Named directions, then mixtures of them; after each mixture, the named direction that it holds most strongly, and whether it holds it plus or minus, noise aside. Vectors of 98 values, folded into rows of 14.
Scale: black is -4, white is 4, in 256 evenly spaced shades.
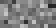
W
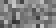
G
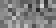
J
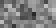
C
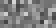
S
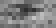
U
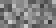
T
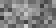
T, plus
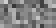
G, minus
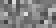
S, plus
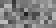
T, minus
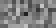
S, minus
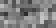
S, minus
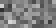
T, plus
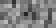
S, minus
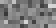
W, minus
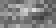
U, minus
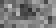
C, plus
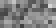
W, minus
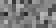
S, minus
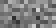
G, plus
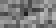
U, plus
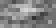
U, minus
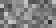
T, plus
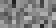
S, minus
